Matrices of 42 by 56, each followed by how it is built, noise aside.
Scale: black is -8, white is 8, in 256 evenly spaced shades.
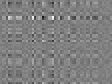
low rank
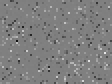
sparse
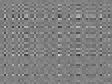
low rank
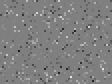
sparse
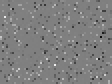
sparse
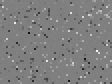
sparse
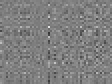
low rank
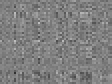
low rank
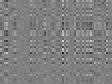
low rank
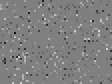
sparse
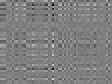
low rank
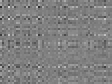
low rank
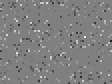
sparse
